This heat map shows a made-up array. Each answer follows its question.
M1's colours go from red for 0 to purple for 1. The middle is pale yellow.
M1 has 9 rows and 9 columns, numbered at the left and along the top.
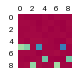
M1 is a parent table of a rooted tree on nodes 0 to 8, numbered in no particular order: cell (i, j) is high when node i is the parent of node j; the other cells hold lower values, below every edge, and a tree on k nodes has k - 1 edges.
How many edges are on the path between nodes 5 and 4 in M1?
2
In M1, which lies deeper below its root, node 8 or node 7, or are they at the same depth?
node 8
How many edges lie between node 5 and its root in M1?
0
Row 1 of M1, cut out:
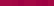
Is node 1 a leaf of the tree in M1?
yes
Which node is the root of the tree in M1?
5
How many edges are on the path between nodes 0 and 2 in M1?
4
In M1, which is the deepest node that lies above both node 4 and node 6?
7
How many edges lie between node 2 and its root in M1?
3
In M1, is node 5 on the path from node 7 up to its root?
yes
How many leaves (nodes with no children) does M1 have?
6
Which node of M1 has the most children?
5
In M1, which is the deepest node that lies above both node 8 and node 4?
7
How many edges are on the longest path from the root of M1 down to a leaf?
3
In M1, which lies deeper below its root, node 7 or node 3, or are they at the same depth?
the same depth
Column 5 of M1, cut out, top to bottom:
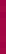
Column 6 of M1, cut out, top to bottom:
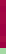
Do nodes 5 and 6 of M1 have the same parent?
no
